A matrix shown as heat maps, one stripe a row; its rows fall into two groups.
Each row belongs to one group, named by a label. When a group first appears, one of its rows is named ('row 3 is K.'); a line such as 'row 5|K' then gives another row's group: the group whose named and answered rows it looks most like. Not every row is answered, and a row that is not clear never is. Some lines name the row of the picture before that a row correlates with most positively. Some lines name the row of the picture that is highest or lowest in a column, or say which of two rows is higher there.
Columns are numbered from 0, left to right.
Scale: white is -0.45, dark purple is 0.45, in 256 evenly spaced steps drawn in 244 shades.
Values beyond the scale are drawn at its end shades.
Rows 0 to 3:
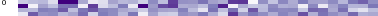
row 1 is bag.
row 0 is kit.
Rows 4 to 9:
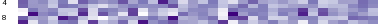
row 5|kit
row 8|kit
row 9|bag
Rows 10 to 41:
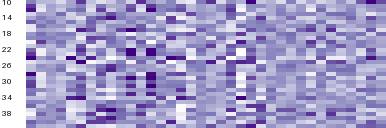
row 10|kit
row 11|bag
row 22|bag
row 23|bag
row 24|kit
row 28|bag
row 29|bag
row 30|bag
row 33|bag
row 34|kit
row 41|kit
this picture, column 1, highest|20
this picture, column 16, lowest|24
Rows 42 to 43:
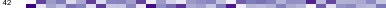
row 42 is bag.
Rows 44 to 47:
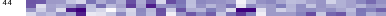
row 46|kit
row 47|kit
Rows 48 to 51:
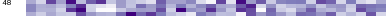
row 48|kit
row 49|kit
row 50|kit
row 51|bag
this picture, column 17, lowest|48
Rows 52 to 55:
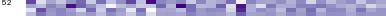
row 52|bag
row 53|kit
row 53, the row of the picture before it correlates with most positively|50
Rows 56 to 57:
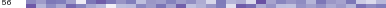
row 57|kit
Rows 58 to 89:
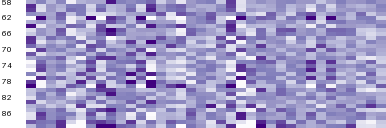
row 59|bag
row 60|bag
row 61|kit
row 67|kit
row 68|bag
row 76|bag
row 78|bag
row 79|bag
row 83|bag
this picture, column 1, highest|62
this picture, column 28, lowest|79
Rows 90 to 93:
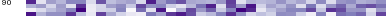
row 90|bag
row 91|kit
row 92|kit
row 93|bag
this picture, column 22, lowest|93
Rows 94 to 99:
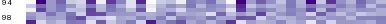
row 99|bag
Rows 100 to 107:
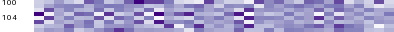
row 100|bag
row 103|bag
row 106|kit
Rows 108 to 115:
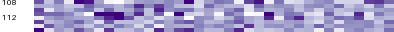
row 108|kit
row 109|bag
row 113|bag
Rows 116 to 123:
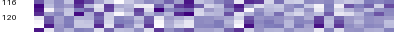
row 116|kit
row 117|bag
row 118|bag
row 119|kit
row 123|bag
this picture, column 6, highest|122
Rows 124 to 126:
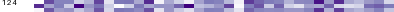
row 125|kit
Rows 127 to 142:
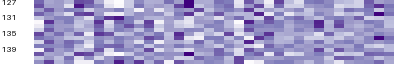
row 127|kit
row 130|kit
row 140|kit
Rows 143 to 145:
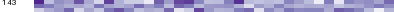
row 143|bag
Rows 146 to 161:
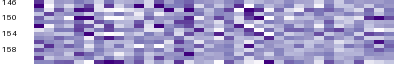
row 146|bag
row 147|bag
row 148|kit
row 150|kit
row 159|kit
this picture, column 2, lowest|154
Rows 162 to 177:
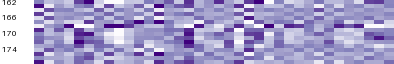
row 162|kit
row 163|bag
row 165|bag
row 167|bag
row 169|kit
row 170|kit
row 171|kit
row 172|kit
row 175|bag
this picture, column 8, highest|168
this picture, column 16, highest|168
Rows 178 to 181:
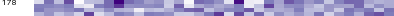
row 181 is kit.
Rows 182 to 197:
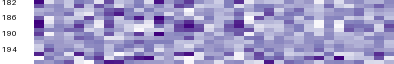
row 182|bag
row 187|bag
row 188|bag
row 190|bag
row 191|kit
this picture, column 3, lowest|195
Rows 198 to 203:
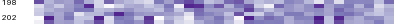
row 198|bag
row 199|kit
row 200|kit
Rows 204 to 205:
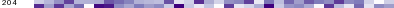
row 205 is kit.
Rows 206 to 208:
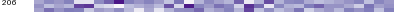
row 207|kit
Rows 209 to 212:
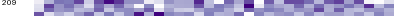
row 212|bag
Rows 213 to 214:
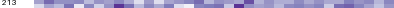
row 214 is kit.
